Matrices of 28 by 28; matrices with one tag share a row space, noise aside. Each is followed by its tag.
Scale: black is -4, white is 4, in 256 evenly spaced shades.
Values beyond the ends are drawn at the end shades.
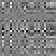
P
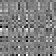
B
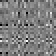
B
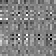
B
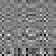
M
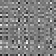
B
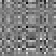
M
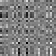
B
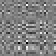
M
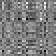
M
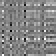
P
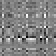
M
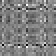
M
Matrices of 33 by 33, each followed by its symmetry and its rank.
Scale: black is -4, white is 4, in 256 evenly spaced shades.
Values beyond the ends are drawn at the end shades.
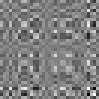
symmetric, rank two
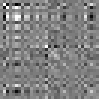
symmetric, rank three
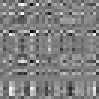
neither, rank three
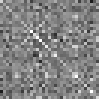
symmetric, rank five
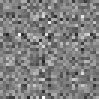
neither, rank five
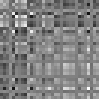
symmetric, rank two
